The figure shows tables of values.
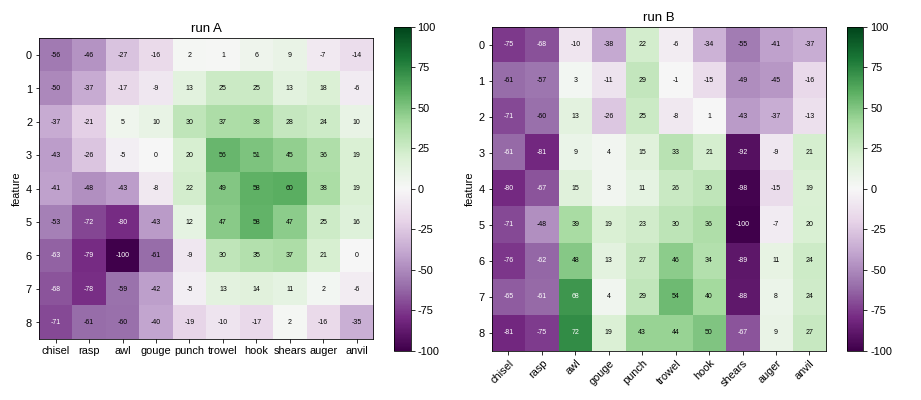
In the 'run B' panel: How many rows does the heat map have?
9
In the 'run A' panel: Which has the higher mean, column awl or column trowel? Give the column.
trowel
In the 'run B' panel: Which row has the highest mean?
8
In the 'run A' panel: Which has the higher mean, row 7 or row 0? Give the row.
0
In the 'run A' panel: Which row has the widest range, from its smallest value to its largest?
5
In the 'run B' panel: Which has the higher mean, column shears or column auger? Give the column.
auger
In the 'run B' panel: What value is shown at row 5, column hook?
36
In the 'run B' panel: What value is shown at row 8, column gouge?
19
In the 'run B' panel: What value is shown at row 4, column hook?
30
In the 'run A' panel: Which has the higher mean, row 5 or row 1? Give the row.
1
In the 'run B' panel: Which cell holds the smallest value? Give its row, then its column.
5, shears
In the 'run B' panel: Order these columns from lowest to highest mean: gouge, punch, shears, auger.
shears, auger, gouge, punch
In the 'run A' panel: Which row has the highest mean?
3
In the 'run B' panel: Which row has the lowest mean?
0
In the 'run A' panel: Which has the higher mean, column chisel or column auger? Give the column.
auger
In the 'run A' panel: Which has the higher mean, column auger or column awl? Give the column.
auger
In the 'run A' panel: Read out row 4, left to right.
-41 -48 -43 -8 22 49 58 60 38 19
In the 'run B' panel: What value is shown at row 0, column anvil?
-37
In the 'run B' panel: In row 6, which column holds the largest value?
awl
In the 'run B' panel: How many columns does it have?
10
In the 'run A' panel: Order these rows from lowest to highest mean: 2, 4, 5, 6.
6, 5, 4, 2
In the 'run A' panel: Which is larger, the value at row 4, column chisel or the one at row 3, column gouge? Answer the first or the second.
the second
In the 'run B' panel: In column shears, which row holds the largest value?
2
